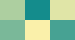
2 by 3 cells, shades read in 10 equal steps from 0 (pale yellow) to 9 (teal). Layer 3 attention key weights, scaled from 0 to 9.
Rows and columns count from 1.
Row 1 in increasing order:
1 3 9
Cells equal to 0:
1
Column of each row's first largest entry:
2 3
